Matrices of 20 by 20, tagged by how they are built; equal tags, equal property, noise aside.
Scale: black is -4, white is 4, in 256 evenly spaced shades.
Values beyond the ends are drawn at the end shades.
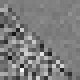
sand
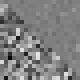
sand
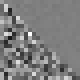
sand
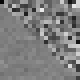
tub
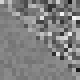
tub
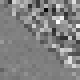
tub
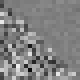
sand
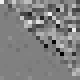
tub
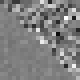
tub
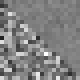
sand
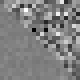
tub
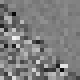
sand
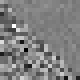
sand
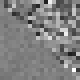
tub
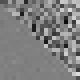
tub
